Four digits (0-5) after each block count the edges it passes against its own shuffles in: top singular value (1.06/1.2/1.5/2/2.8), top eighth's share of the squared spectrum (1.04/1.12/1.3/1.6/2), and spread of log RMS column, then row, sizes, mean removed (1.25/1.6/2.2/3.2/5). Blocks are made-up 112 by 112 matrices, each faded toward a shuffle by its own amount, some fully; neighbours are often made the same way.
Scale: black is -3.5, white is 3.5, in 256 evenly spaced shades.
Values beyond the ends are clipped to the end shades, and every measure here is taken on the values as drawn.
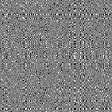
5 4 3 3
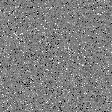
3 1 0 0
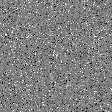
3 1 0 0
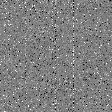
2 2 2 0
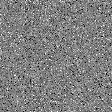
3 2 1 0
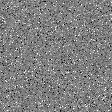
0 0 0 0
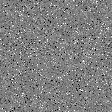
1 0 0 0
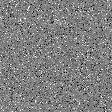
0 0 0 1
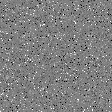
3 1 0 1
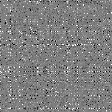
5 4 2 3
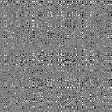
5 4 3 3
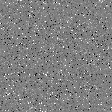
2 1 0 0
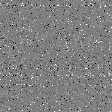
4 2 0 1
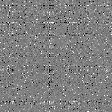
4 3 2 2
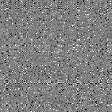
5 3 2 2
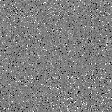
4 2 1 1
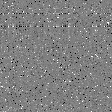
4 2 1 1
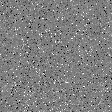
1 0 0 0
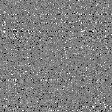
4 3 2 2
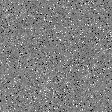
1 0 0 0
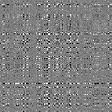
5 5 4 4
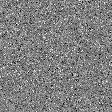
0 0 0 0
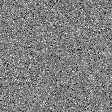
0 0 0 0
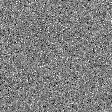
0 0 0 0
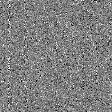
1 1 3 0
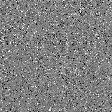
3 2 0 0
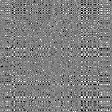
5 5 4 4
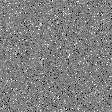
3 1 0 0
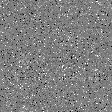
2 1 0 0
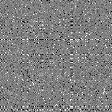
5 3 2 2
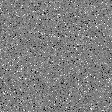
2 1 0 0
